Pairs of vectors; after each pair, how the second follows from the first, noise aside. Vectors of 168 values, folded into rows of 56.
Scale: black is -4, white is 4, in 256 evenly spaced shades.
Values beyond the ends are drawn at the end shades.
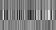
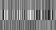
negated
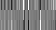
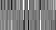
copied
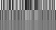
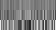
reversed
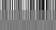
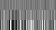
reversed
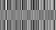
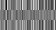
negated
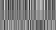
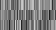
shuffled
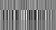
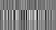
negated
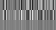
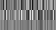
copied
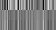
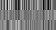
sign-scrambled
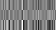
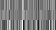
sign-scrambled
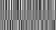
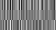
negated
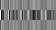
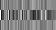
copied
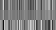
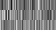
shuffled
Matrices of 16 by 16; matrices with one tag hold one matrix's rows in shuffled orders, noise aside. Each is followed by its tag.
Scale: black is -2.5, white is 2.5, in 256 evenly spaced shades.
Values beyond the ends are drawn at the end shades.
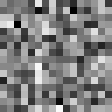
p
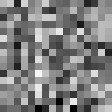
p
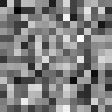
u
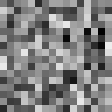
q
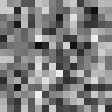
p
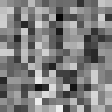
p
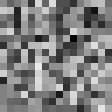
p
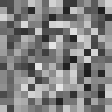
q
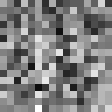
p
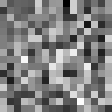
q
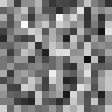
q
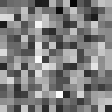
p
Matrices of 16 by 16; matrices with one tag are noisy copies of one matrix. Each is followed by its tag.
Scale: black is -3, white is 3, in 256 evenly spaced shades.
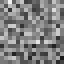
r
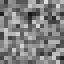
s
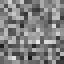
r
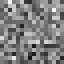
r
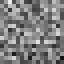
r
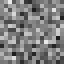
r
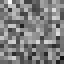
r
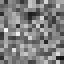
s
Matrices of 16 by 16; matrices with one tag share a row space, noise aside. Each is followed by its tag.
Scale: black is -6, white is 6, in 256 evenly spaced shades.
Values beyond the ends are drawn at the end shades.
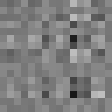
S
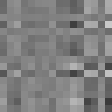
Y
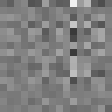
S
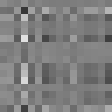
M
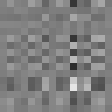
S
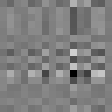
S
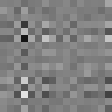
M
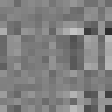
Y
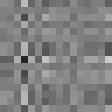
M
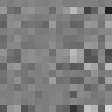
Y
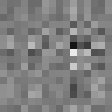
S
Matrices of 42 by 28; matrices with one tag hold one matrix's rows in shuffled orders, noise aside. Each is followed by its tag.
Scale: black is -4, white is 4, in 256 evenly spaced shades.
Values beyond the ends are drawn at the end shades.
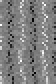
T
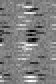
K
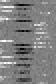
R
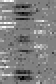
R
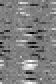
K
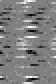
K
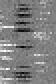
R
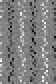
T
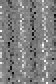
T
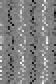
T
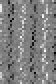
T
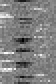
R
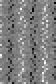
T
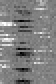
R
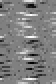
K
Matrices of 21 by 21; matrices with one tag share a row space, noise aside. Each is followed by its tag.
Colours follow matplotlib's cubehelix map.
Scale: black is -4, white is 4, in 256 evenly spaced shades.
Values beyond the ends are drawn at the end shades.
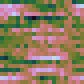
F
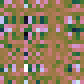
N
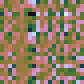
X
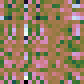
N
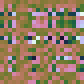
X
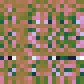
X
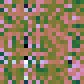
N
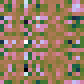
N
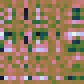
N
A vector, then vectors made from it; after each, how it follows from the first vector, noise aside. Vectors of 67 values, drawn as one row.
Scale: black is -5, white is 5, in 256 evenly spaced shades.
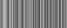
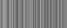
shrunk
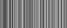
negated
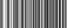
scaled up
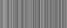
shrunk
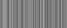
shrunk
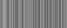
shrunk
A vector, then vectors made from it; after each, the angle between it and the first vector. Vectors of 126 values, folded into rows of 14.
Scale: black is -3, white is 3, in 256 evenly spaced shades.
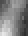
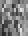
partly opposed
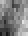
nearly opposite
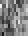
partly opposed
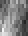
nearly parallel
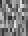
orthogonal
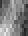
nearly parallel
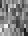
partly aligned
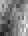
nearly opposite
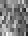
partly aligned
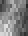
nearly parallel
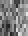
partly opposed
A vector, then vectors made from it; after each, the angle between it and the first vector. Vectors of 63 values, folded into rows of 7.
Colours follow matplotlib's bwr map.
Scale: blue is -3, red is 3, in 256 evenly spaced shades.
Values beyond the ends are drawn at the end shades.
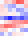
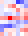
nearly opposite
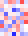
orthogonal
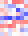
nearly parallel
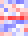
nearly opposite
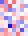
orthogonal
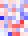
partly aligned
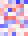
partly opposed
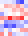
nearly opposite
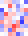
orthogonal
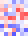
partly opposed
